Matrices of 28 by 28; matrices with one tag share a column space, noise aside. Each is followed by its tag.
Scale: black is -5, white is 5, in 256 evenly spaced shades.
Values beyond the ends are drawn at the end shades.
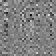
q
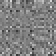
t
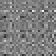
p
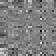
t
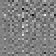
q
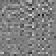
q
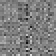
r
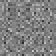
r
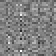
r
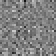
t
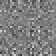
t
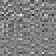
q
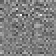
q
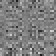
t
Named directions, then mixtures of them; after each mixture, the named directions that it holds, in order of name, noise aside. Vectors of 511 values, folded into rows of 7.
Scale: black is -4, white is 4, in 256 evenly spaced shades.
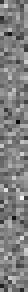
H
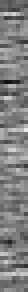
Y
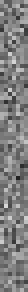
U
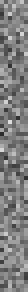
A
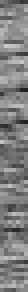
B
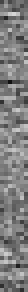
H, Y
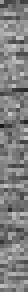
B, H, Y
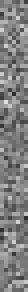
A, B, U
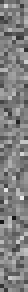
H, U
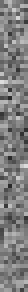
U, Y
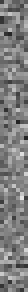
H, Y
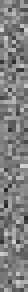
U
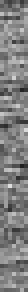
B, U, Y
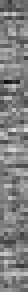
Y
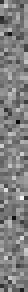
H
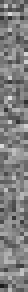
A, H, Y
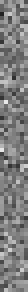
A, U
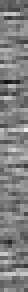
Y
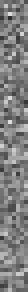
A, H, Y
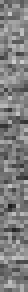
A, B, U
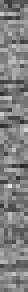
B, U, Y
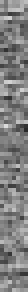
B, H, Y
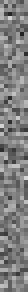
A, Y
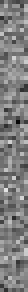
B, H, U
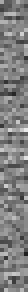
A, H, Y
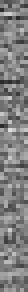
A, U, Y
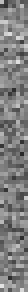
B, H
